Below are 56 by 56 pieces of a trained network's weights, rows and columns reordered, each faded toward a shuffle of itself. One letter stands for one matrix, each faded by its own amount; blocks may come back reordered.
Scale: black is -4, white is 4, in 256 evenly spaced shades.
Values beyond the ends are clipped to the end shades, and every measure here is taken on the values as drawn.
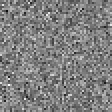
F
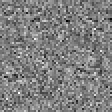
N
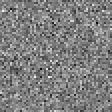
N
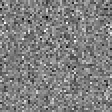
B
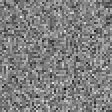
F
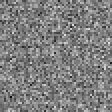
F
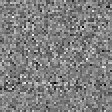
N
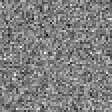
N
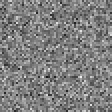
N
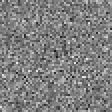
N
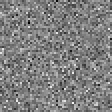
B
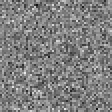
F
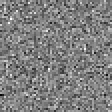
N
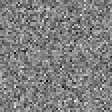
N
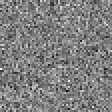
F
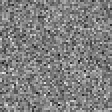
F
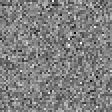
N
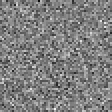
F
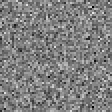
F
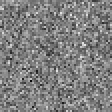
F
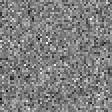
B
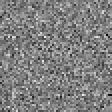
N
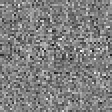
N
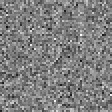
B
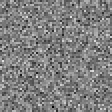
F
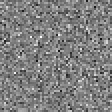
B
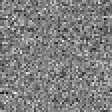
B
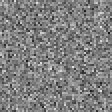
F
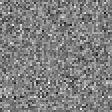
N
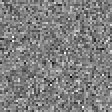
N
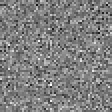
B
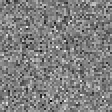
B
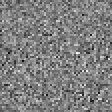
N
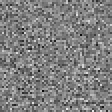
B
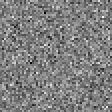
N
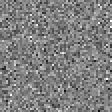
B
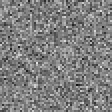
F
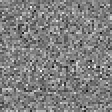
N
